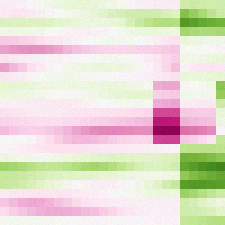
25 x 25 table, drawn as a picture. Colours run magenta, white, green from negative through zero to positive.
Average level on the scale: 50%. Stripes: horizontal, repeating 3 times. Seam: vertical, 80% of the way across, the right part higher. Odd patch: lower, in the middle right. Ninth with the highest average: bottom right.
